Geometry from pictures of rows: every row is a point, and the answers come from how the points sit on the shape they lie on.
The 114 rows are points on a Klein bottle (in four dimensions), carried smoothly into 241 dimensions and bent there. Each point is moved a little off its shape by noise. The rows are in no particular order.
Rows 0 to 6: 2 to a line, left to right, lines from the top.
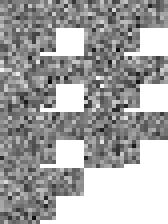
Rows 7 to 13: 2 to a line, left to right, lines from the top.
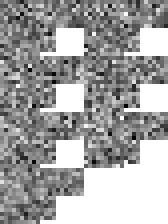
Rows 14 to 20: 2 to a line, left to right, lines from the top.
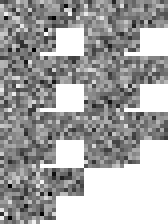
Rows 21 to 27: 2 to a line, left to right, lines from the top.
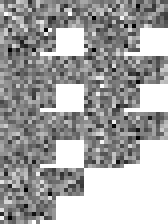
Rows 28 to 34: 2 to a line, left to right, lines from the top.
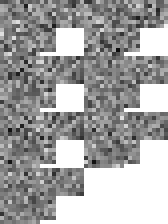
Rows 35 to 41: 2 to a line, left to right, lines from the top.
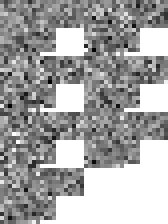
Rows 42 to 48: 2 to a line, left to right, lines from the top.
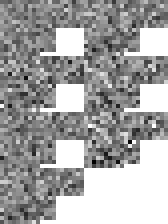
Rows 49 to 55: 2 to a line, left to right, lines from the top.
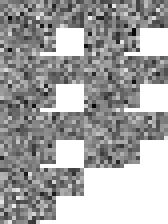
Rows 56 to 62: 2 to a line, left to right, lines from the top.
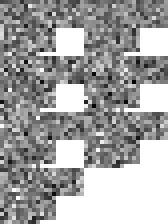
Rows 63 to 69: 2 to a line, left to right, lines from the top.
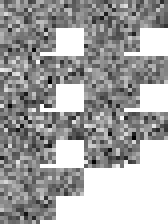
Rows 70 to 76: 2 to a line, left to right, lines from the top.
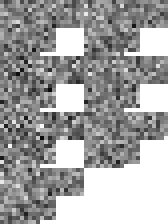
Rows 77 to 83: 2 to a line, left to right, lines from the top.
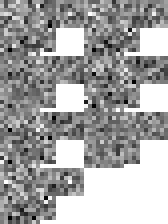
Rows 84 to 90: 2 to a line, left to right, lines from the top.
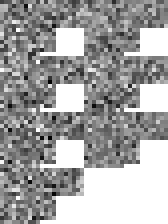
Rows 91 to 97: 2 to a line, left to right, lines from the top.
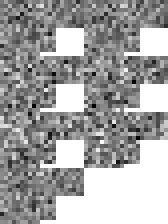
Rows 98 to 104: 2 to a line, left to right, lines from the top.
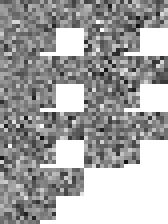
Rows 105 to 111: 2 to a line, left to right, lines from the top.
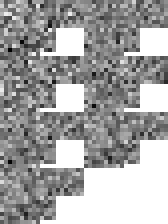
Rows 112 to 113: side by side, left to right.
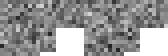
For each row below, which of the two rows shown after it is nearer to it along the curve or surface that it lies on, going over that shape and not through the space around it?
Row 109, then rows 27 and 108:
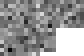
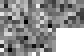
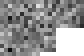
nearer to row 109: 108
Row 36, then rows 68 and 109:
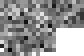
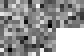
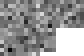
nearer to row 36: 68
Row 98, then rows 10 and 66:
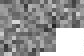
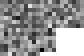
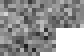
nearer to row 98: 66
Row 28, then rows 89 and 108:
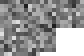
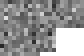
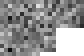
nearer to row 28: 89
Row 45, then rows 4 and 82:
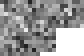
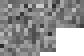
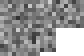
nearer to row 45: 82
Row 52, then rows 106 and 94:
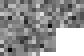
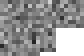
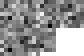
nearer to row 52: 94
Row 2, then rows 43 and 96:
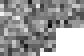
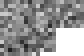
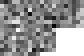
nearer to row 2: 43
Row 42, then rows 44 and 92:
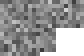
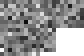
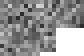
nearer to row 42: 92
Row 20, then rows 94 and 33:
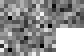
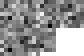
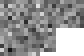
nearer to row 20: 94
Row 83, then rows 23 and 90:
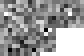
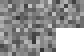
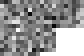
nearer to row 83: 90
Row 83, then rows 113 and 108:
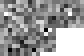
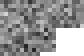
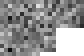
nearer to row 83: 113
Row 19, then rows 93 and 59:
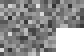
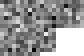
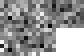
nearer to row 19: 59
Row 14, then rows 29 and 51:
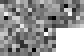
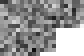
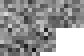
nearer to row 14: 29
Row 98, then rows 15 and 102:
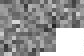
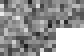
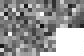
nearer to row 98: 15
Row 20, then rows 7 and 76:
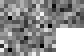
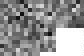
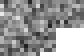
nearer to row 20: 7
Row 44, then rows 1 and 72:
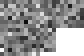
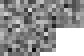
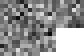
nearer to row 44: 72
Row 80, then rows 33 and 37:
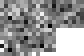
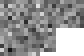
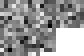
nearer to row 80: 37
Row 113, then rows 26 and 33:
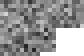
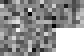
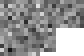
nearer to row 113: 26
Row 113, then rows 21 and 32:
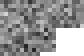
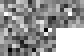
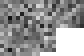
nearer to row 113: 21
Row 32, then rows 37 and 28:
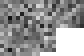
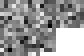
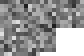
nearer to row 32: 37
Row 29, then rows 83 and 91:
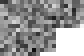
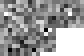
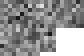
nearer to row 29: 83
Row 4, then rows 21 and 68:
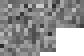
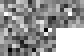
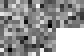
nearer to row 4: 68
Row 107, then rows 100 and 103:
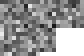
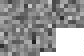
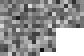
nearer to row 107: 100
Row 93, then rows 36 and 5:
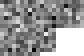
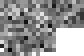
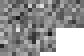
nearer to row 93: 5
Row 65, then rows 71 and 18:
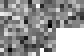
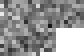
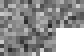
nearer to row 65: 71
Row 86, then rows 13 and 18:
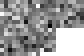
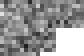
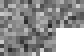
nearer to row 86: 13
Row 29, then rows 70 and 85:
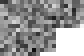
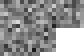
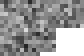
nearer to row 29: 85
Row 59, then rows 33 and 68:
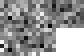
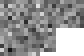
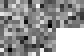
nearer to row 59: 68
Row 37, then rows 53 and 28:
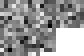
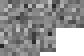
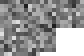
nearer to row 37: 53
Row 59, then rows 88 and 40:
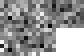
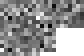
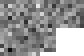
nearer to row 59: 88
